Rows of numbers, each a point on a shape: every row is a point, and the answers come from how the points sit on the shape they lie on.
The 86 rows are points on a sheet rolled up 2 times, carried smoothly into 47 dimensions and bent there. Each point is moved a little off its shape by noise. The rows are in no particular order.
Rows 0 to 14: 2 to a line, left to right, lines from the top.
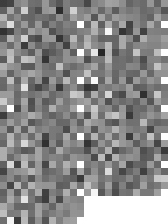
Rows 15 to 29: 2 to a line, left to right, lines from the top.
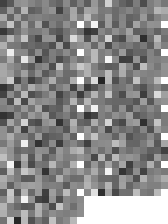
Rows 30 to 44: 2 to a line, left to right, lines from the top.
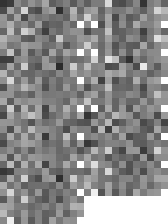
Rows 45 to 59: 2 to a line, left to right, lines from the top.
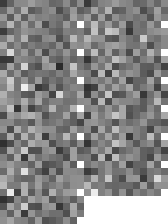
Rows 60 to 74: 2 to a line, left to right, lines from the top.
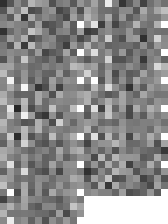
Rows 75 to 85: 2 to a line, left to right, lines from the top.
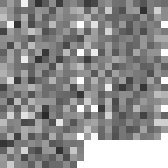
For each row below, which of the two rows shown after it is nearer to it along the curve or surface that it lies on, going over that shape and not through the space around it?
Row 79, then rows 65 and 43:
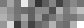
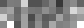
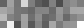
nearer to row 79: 65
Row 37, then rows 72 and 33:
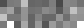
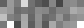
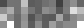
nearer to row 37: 72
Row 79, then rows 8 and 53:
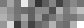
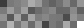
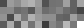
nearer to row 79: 53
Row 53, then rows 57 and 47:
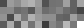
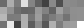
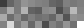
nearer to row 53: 57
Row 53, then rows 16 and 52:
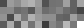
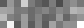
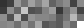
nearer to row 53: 52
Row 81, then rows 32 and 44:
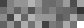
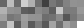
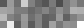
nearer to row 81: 32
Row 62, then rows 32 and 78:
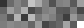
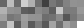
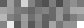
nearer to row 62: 32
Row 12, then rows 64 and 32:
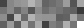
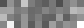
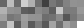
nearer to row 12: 32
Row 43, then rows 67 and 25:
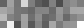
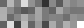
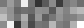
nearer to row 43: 67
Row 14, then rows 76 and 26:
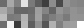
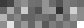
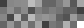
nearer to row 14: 26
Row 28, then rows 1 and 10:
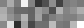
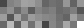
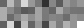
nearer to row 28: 10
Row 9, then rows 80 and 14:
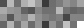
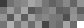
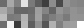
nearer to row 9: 14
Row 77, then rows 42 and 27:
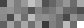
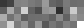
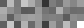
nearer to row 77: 27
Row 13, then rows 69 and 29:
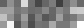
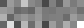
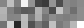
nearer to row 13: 29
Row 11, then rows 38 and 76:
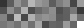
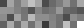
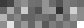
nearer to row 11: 38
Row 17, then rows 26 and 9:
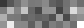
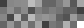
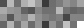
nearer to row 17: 26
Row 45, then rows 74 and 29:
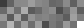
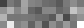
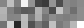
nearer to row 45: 74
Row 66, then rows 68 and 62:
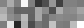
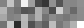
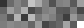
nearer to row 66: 68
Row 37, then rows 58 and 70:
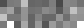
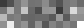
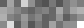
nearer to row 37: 70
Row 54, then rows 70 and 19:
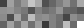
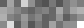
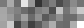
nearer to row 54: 70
